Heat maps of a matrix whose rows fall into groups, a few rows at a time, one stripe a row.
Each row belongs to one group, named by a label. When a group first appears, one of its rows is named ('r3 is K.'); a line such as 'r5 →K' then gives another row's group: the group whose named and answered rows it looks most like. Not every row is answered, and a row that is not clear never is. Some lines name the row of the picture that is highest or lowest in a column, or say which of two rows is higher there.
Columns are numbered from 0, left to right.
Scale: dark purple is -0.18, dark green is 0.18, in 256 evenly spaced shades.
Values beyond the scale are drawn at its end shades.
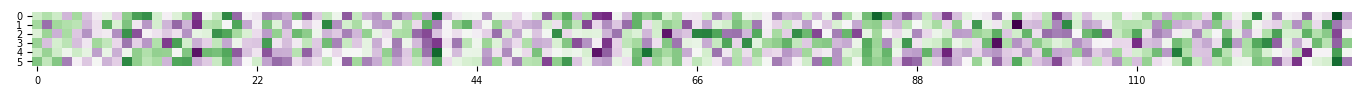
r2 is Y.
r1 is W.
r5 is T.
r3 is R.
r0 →T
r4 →T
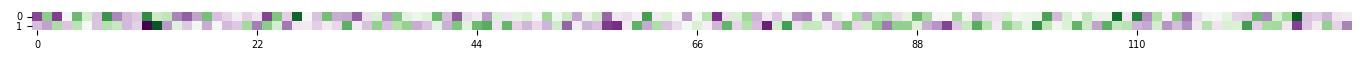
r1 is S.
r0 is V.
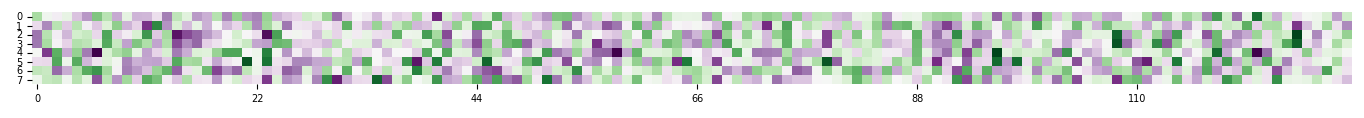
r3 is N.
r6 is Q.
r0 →R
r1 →S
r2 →N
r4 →W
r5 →S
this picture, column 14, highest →5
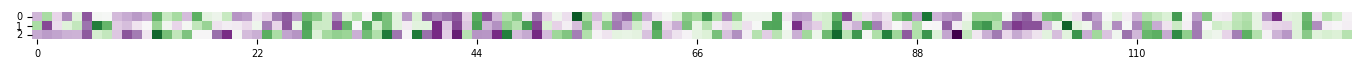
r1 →Q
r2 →Q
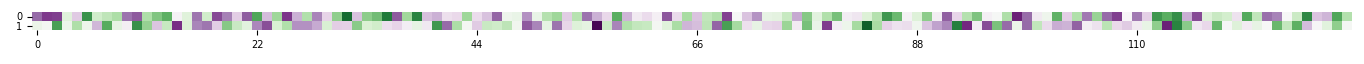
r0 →Q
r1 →N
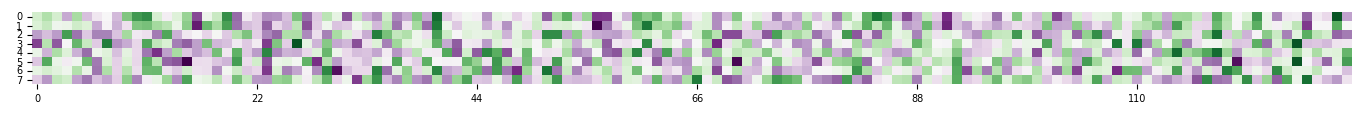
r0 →T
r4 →R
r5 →V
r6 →V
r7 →Y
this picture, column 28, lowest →5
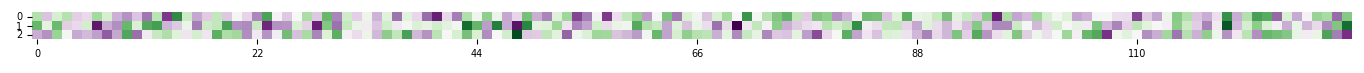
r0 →R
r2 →Y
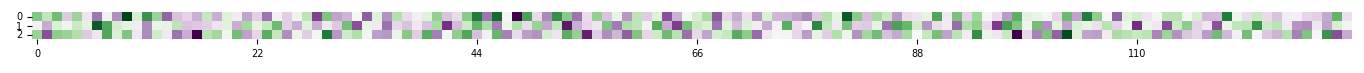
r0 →V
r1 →S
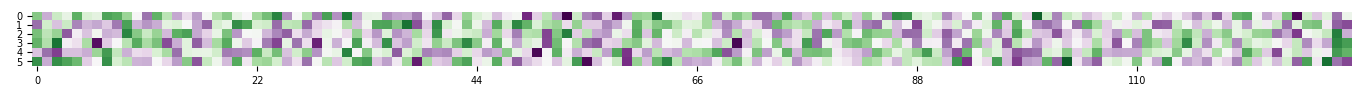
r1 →Y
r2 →T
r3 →T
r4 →Q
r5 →W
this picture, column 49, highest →1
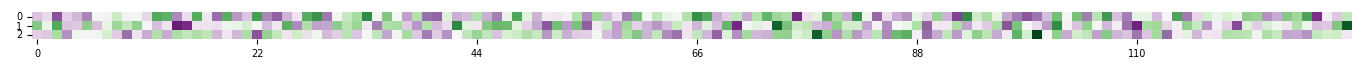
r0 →Q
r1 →N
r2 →S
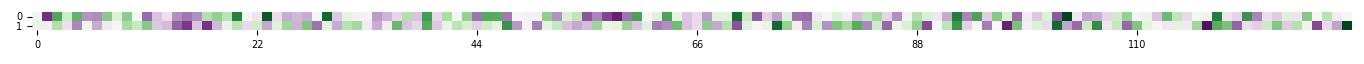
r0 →W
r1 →N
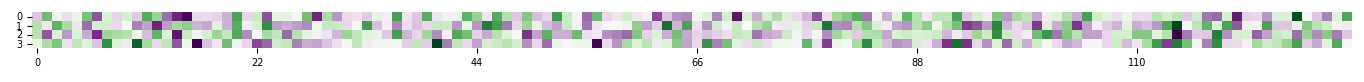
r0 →V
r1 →R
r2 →W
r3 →N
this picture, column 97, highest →2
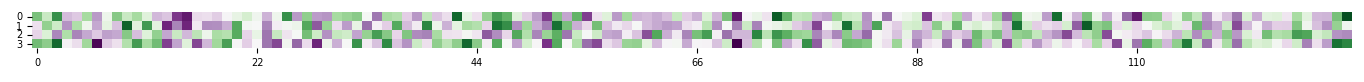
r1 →V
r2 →Y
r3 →T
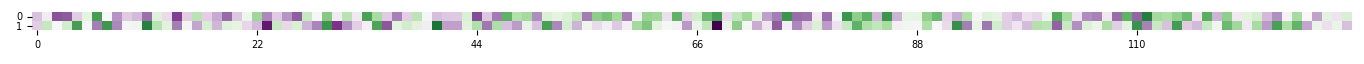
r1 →V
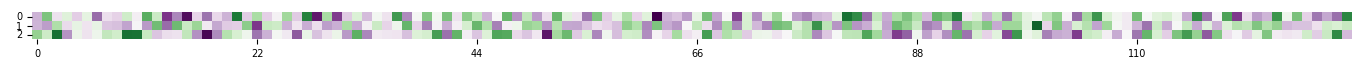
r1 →S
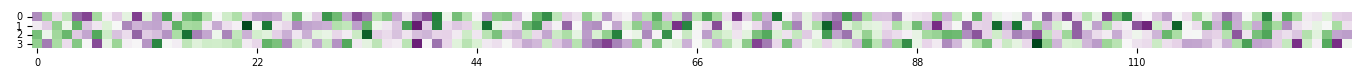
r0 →Y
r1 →S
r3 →W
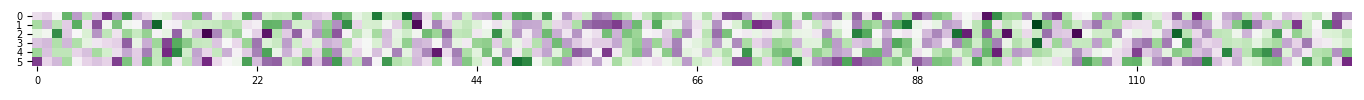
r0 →Y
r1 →W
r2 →N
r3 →S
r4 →R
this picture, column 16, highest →0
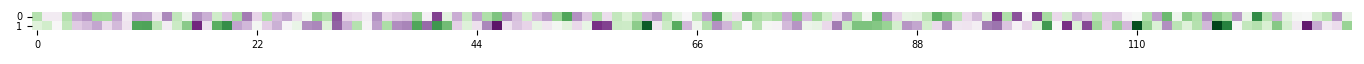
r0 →R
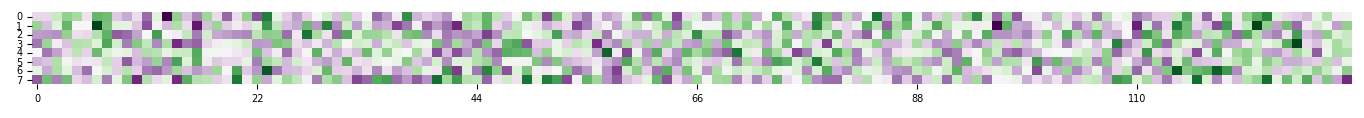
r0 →S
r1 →R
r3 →N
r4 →Q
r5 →S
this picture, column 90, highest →1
